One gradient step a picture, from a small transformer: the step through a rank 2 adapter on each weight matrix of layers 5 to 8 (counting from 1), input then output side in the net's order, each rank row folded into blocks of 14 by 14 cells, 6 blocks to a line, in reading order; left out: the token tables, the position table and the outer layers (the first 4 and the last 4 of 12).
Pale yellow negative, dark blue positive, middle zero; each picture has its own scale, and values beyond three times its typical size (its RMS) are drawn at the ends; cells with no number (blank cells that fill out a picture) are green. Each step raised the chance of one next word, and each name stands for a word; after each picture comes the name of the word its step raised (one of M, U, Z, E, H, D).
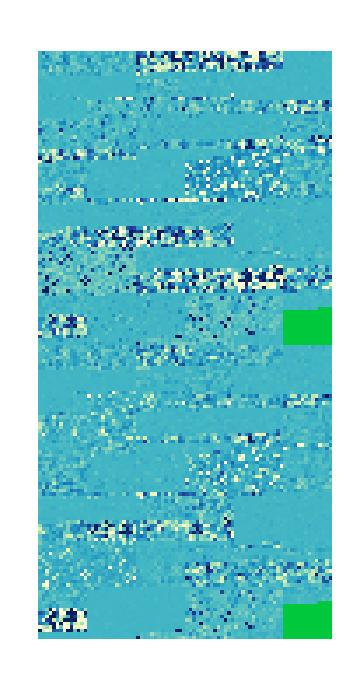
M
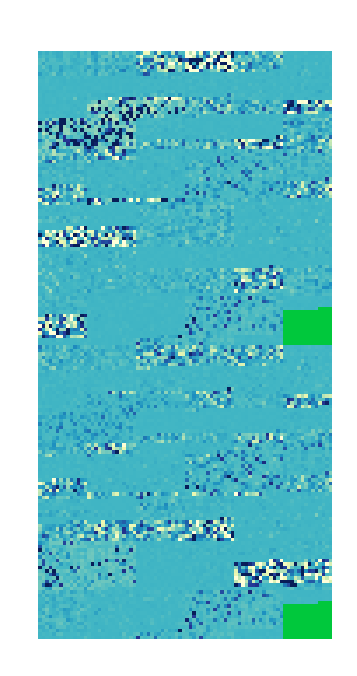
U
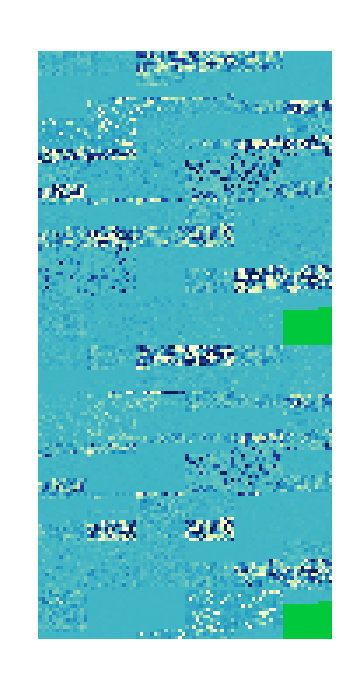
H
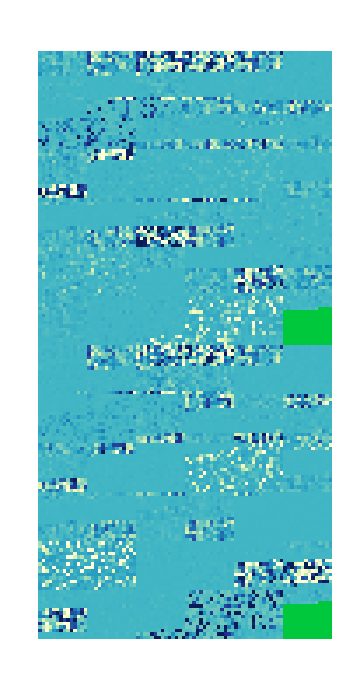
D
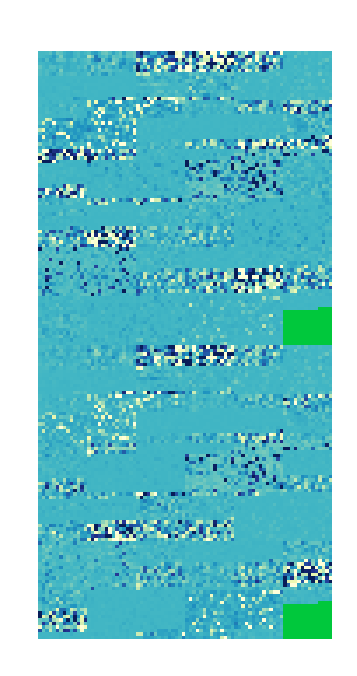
H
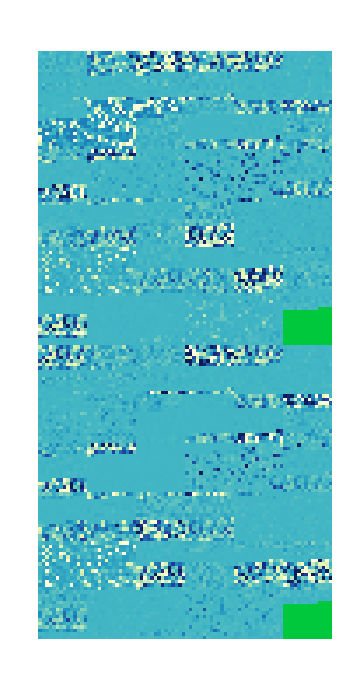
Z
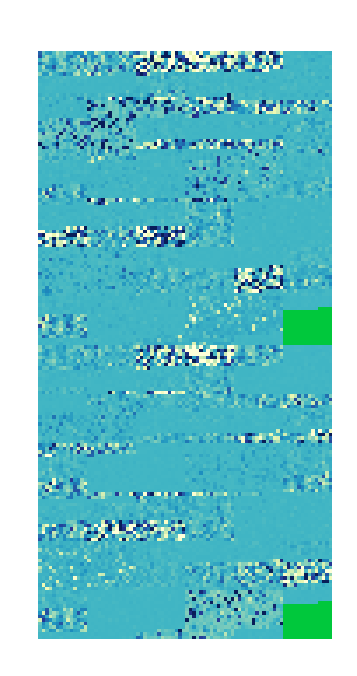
D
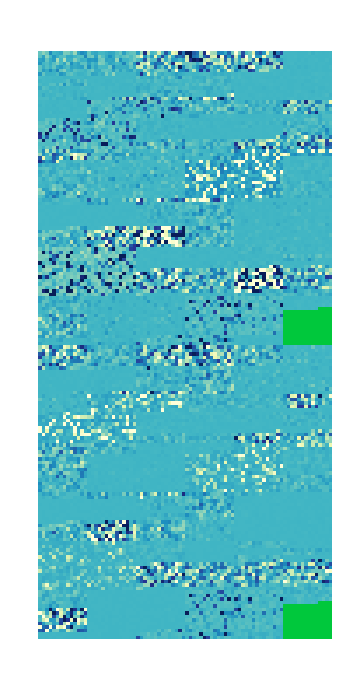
M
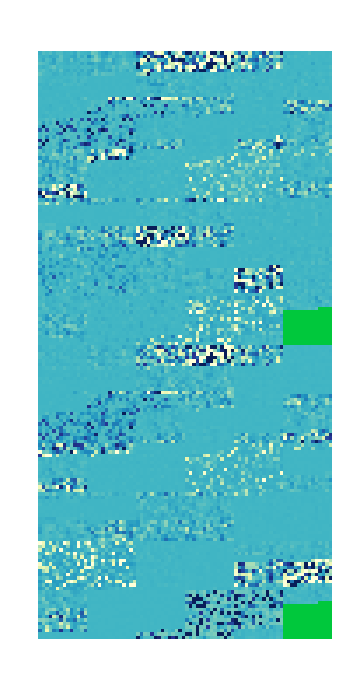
D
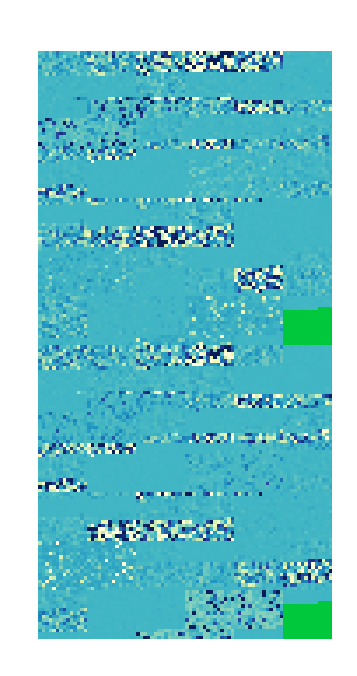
D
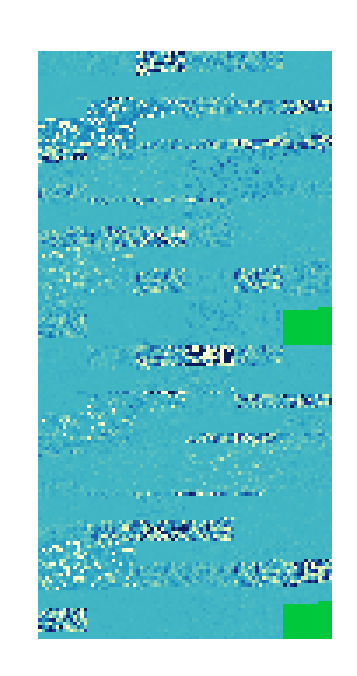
Z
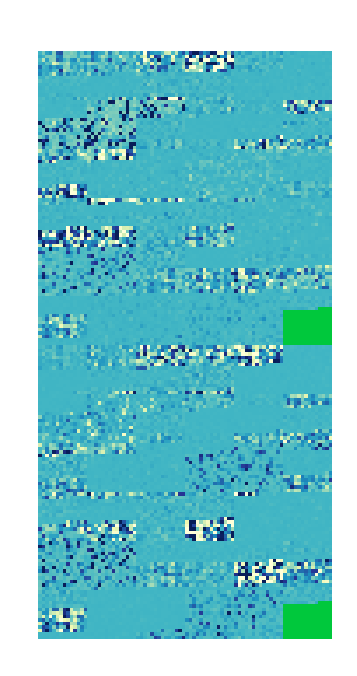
U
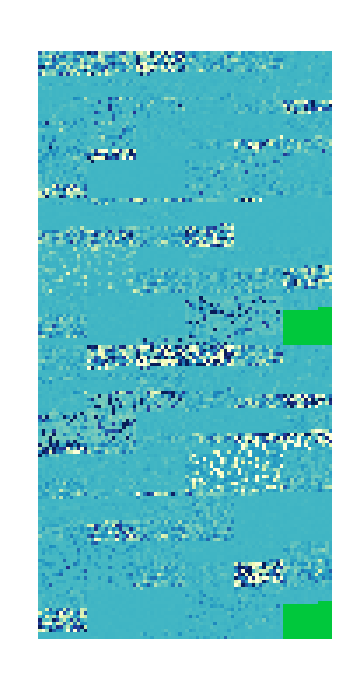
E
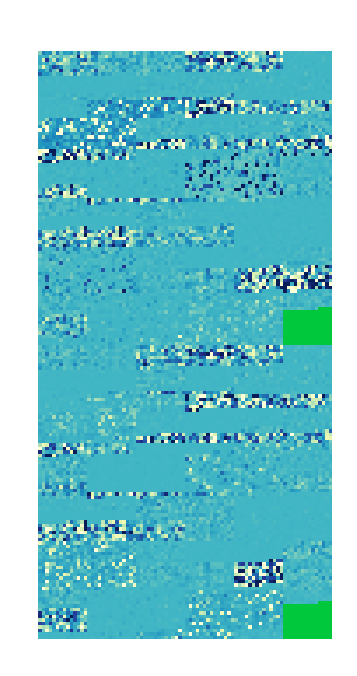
H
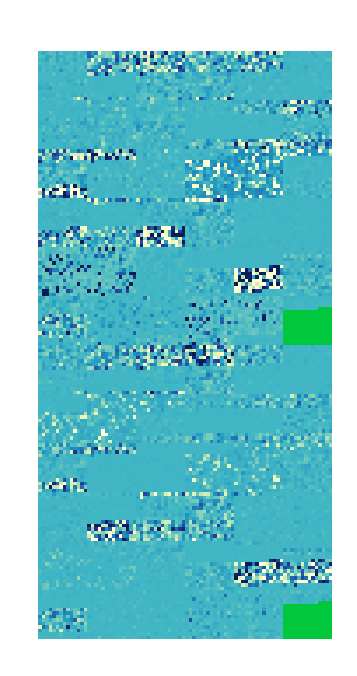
M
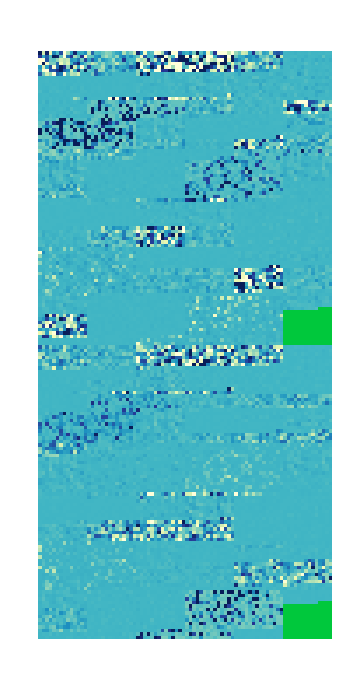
D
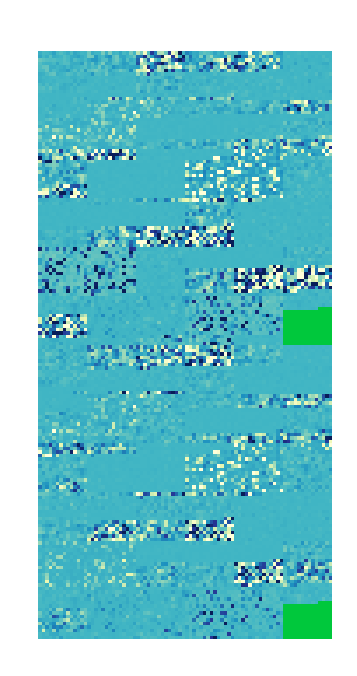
M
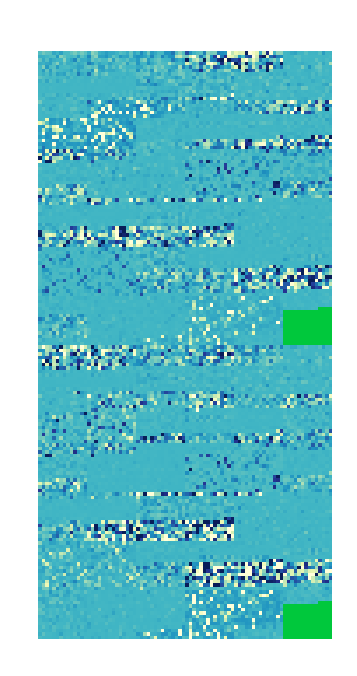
H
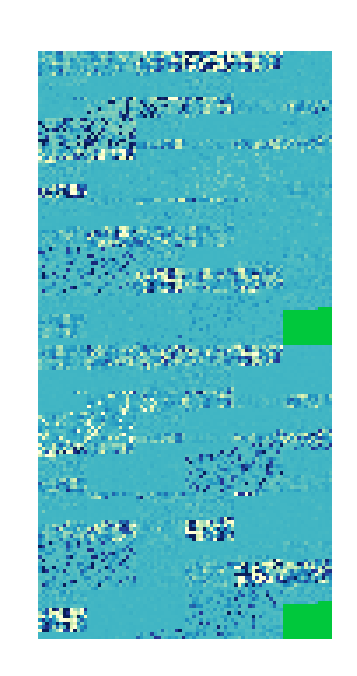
U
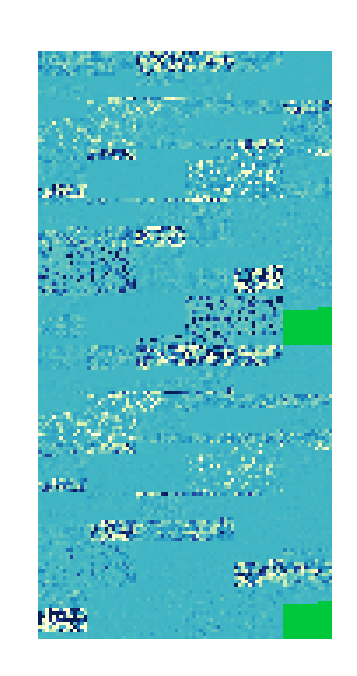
M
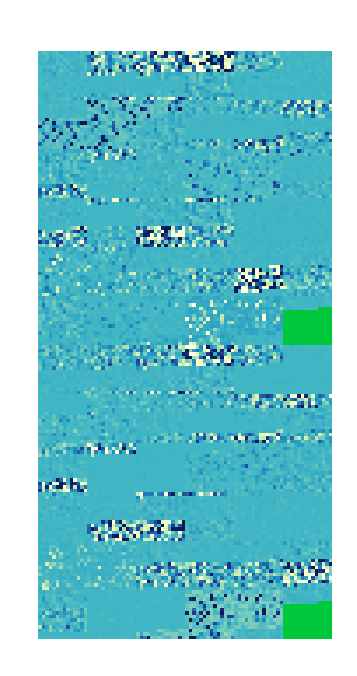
D
